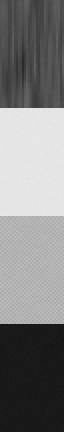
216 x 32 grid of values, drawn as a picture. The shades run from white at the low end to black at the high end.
It is made of 4 by 1 panels. Panel 1,1: high, streaked downward, faint in contrast. Panel 2,1: very low, flat. Panel 3,1: low, checkered, faint in contrast. Panel 4,1: very high, flat.
